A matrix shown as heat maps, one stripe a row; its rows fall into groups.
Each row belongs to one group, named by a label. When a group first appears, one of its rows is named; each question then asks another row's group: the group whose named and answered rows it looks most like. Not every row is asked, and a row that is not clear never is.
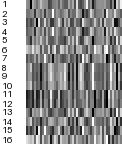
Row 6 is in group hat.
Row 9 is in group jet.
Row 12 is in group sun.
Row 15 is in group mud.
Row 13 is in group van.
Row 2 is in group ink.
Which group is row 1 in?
van
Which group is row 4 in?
ink
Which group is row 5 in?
van
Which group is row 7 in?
mud
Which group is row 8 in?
jet
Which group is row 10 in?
jet
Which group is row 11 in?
sun
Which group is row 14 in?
jet
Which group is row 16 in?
hat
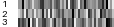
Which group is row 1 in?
van
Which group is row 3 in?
mud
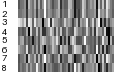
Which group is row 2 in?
ink
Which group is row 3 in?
hat
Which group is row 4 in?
mud
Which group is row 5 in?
jet
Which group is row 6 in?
mud
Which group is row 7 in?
ink
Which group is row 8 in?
mud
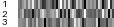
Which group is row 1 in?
van
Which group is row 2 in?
jet
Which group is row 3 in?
mud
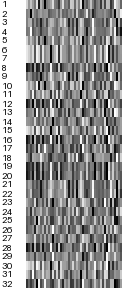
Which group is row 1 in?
ink
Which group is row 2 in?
van
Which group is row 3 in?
jet
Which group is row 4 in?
jet
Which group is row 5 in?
ink
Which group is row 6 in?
hat
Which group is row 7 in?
hat
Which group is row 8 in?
sun
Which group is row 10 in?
ink
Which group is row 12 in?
sun
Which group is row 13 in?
ink
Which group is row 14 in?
mud
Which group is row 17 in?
mud
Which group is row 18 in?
van
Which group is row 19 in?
sun
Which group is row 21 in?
jet
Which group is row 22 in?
jet
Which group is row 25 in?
mud
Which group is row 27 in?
mud
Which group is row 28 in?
sun
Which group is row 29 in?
ink
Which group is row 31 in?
hat
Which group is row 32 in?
mud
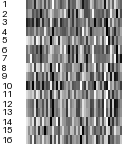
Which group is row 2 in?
jet
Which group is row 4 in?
mud
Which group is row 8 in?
hat
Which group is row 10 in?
sun
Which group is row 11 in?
hat
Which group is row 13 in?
mud
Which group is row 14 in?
hat
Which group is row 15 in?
ink
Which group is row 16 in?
hat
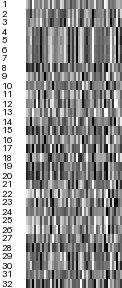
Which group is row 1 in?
hat
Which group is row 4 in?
jet
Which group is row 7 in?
jet
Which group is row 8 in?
sun
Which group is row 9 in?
ink
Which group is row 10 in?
mud
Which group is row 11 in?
ink
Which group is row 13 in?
hat
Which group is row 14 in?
van
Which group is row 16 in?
ink
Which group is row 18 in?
van
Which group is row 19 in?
sun
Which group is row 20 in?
sun
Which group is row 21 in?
jet
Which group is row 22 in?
hat
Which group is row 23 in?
mud
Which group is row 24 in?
mud
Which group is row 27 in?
ink
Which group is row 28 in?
sun
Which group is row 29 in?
jet
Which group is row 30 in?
jet
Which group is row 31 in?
mud
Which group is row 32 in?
sun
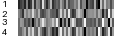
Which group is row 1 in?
sun
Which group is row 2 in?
van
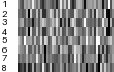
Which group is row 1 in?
van
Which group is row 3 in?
jet
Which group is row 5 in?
hat
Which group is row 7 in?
mud
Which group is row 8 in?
sun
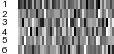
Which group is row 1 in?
sun
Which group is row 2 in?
ink
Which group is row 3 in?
van
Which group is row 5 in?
hat
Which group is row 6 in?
jet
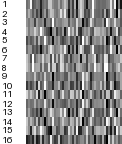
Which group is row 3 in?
ink
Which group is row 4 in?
van
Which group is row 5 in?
mud
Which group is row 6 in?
jet
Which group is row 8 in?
hat
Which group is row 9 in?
mud
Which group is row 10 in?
mud
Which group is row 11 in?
ink
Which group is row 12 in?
mud
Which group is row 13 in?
jet
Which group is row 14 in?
ink
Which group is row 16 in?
sun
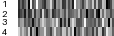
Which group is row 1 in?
mud
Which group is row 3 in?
jet
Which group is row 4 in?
ink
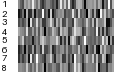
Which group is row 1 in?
van
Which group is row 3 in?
mud
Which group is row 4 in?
mud
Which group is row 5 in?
jet
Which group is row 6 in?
sun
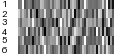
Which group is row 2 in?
ink
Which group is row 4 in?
mud
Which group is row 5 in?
jet
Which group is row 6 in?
ink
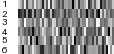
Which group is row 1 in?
hat
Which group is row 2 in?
sun
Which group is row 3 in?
hat
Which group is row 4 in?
jet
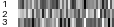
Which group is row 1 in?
van
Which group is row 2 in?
hat
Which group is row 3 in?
jet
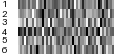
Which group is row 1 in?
mud
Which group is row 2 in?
van
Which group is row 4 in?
sun
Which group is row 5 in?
hat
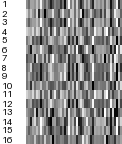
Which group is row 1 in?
van
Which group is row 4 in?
hat
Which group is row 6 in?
van
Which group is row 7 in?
ink
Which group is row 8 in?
jet
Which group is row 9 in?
jet
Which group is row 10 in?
van
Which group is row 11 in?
hat
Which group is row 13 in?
mud
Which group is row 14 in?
van
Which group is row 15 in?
van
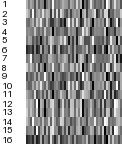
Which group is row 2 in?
hat
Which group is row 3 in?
van
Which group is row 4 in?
mud
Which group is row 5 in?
jet
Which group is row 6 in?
sun
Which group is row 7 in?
jet
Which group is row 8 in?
ink
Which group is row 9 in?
mud
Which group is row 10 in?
van
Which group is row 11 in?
mud
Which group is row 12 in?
ink
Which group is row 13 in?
ink
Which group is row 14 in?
hat
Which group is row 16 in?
sun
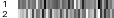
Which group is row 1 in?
mud
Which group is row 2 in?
hat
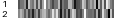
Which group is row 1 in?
ink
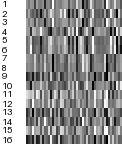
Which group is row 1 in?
ink
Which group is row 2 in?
jet
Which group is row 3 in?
ink
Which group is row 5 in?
jet
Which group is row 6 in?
jet
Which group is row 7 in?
mud
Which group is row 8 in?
mud
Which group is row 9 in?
sun
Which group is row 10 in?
van
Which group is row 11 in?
hat
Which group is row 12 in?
hat
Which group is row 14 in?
mud
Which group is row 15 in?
hat
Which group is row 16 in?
sun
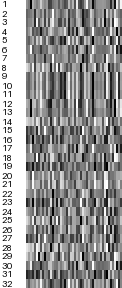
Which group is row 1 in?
van
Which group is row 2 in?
ink
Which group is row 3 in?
ink
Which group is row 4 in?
jet
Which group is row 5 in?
van
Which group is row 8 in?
hat
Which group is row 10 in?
van
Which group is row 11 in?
van
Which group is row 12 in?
van
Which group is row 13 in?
van
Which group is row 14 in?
hat
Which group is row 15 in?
mud
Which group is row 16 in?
sun
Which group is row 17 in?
jet
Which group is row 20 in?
hat
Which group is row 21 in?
hat
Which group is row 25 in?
hat
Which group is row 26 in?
mud
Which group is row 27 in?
mud
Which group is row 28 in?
hat
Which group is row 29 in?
ink
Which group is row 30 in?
jet
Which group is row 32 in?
van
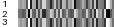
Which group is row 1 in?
ink
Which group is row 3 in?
ink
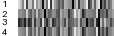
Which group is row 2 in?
mud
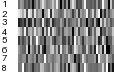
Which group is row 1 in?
jet
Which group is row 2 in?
hat
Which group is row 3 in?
sun
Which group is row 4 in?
hat
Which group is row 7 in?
ink
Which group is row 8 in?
jet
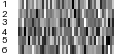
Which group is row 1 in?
hat
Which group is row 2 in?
ink
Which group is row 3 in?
jet
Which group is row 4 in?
sun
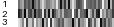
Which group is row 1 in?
jet
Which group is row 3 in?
hat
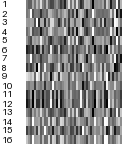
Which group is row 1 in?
van
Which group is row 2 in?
jet
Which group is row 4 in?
jet
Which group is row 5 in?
van
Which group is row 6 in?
sun
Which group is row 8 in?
mud
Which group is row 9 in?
hat
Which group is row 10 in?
ink
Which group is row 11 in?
sun
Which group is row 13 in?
van
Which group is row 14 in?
hat
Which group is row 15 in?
mud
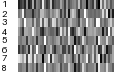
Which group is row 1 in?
sun
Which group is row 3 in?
hat
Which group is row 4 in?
van
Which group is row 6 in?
mud
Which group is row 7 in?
hat
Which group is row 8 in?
ink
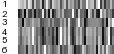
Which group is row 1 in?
hat
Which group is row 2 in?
sun
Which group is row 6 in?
ink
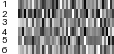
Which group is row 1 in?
van
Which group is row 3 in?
hat
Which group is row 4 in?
van
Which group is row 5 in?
jet
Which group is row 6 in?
hat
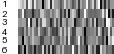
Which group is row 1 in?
hat
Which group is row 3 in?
ink
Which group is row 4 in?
van
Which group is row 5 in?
van
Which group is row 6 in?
sun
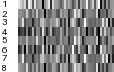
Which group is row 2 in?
mud
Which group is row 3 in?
jet
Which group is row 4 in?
sun
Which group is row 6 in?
sun
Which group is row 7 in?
jet
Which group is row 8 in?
mud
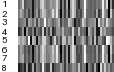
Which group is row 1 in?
jet
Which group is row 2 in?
jet
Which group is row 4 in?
sun
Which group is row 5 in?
ink
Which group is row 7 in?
jet
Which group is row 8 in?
sun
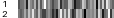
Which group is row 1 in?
ink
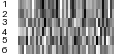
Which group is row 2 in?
van
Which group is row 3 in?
mud
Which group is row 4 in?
hat
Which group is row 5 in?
ink
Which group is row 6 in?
hat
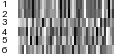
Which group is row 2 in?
jet
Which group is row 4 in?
ink
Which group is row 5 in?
ink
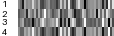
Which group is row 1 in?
van
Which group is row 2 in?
ink
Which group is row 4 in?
van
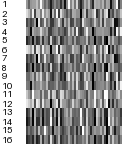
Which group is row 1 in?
van
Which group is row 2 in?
hat
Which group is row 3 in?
mud
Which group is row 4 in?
van
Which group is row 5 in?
sun
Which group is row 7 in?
mud
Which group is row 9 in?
van
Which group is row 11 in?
hat
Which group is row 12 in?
hat
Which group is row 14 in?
sun
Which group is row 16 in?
sun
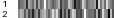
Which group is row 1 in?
ink
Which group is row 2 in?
jet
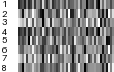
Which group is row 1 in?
sun
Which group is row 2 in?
van
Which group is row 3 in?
hat
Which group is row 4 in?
sun
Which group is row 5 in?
mud
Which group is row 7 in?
hat
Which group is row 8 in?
van
